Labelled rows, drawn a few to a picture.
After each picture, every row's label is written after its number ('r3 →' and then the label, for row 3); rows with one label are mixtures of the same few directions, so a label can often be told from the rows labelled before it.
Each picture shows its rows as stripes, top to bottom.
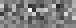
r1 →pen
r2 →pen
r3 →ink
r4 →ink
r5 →pen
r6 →ink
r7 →pen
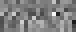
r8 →pen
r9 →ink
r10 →ink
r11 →pen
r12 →ink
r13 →pen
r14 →pen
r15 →pen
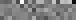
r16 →pen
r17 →pen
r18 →ink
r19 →pen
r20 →ink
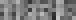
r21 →ink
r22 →pen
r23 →ink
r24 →pen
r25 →pen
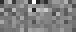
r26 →ink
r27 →pen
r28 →ink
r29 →pen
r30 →pen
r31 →ink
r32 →pen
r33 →pen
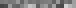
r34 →pen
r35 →ink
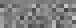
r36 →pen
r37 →ink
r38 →ink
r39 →ink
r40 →pen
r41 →pen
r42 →pen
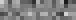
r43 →ink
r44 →ink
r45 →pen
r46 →ink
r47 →pen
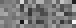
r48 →pen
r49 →pen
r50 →pen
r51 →ink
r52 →ink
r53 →pen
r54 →pen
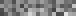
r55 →pen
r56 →pen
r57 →pen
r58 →ink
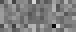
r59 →ink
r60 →pen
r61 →pen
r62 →ink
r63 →pen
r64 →pen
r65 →pen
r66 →ink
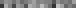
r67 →pen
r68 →pen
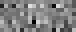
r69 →pen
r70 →pen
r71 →ink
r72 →pen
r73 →ink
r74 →ink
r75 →ink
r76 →pen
